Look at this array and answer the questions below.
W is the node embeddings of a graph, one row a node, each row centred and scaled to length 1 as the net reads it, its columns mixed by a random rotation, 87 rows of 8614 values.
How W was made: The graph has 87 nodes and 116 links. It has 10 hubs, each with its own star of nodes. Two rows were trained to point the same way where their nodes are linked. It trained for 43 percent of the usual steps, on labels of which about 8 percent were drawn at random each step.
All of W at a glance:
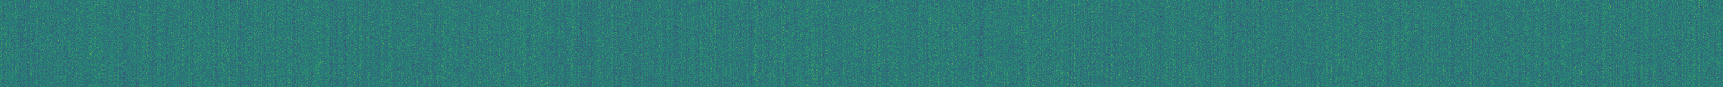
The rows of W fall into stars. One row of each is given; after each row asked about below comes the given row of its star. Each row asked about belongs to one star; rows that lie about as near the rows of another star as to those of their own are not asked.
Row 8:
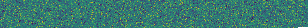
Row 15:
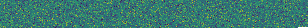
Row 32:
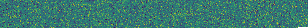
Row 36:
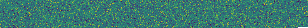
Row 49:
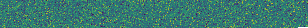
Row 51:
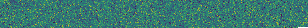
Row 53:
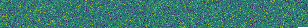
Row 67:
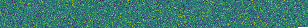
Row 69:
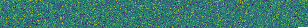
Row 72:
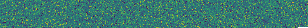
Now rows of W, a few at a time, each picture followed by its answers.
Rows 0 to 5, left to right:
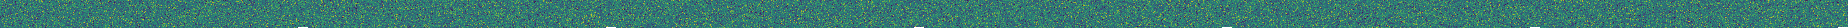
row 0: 69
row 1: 69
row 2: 53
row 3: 69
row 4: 32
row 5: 53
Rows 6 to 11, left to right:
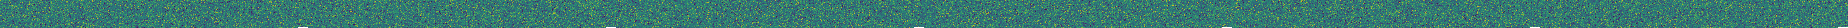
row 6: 67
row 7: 67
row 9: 49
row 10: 51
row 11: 53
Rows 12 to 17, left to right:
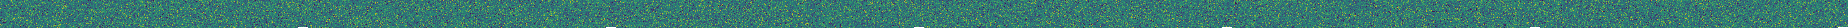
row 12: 72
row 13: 36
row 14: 49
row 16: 67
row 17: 15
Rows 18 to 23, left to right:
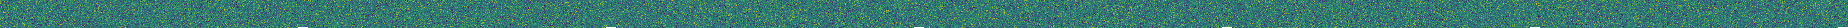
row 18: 49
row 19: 32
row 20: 67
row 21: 15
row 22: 32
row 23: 67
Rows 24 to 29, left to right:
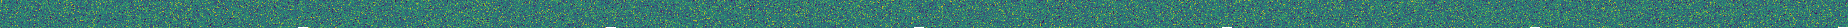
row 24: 53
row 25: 49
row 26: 32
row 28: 51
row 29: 32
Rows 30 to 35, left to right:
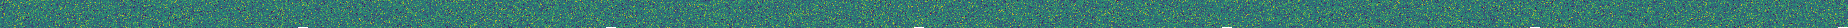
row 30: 8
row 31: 69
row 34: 53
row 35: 8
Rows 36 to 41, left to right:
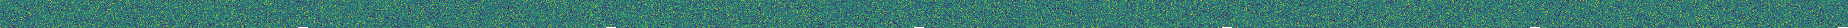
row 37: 69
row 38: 67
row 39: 32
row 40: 15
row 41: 15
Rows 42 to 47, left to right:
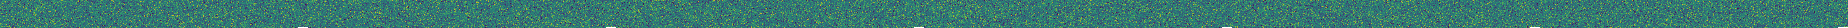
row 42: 72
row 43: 51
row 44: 32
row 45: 8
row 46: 15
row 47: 53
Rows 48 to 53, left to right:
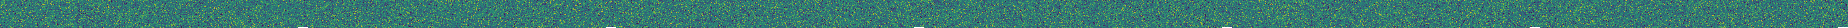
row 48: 51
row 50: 72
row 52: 36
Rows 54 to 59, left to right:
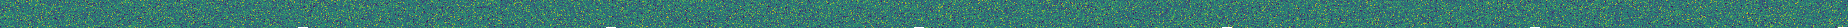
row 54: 8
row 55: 8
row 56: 49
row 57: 32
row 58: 53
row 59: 15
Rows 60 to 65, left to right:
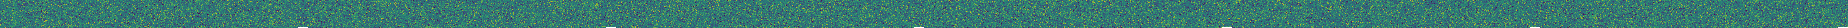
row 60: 36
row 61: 67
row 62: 36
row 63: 15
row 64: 51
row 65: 69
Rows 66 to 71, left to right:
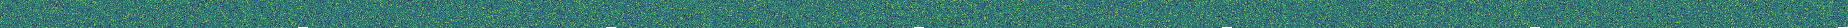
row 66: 8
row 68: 67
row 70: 69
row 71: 67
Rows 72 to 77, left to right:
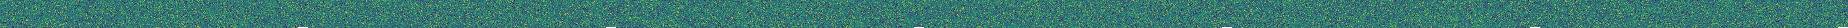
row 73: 69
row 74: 72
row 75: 36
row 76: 69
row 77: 32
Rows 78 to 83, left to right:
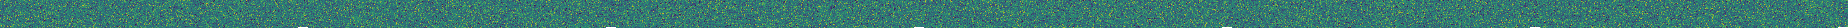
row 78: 8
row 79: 36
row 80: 49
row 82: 36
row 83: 72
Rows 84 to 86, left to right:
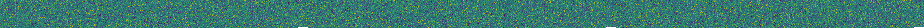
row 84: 53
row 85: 49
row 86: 32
